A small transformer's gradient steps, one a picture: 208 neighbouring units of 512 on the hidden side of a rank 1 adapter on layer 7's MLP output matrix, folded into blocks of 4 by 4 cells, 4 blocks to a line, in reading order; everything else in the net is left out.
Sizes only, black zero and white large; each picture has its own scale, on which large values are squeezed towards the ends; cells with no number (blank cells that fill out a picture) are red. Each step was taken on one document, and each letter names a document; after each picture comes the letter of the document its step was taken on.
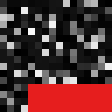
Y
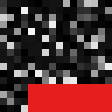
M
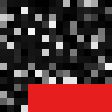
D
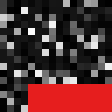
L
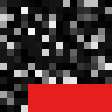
M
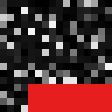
D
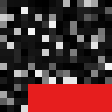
D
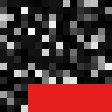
M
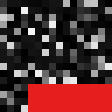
M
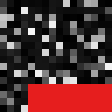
Y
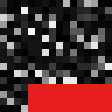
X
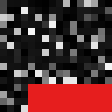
D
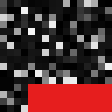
X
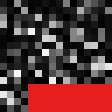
L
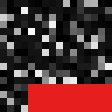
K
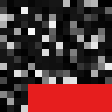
L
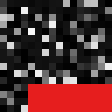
M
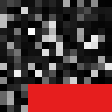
K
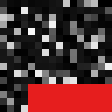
Y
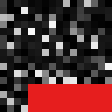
K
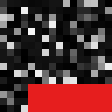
M
